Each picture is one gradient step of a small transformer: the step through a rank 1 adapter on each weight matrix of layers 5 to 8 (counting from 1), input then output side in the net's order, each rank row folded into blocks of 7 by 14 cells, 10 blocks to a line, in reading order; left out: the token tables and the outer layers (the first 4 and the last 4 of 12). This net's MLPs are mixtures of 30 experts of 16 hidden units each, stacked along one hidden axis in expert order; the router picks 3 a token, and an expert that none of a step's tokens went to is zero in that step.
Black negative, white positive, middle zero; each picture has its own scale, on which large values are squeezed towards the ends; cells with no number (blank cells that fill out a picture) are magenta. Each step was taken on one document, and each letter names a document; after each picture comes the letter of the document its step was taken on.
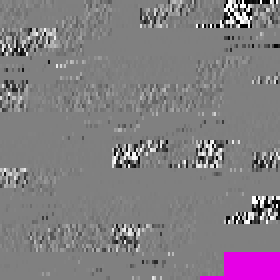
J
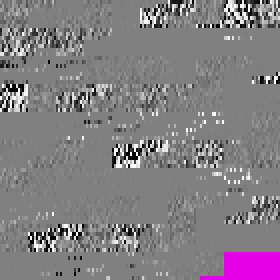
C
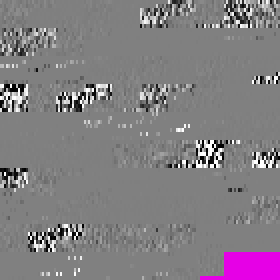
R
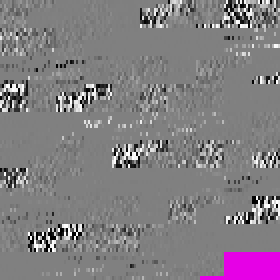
R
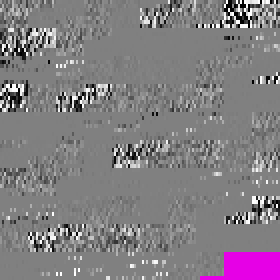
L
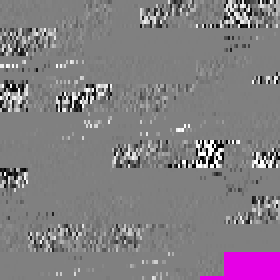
R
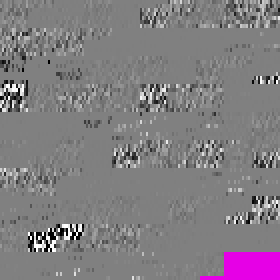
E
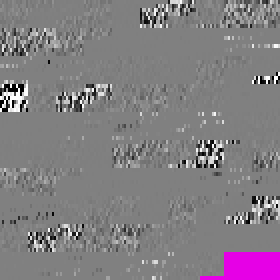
J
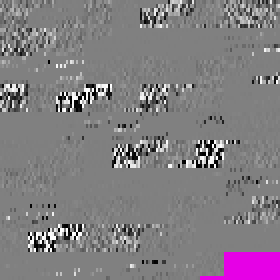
L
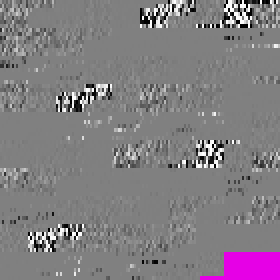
J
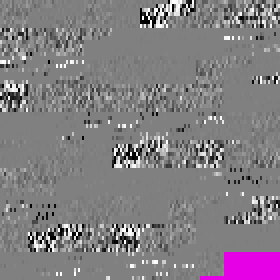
L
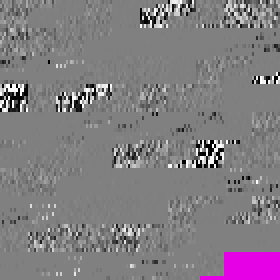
L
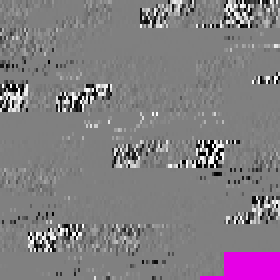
J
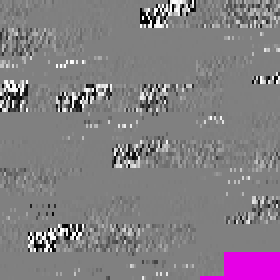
L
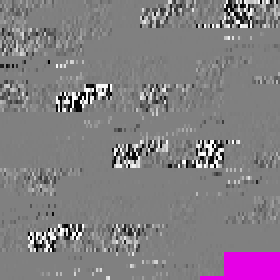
C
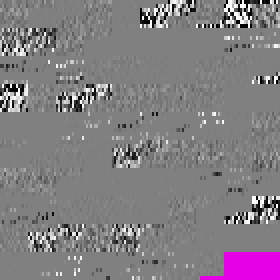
J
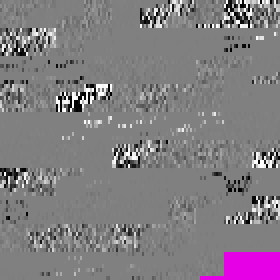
R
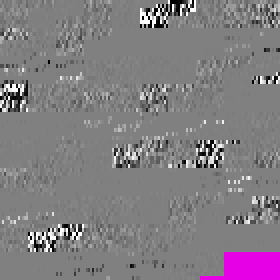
C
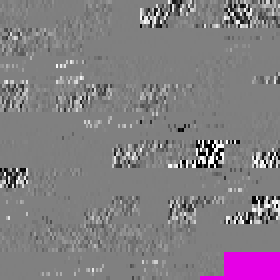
R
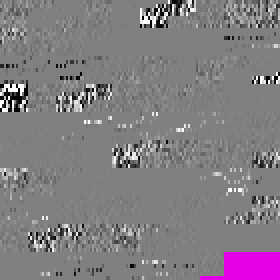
R
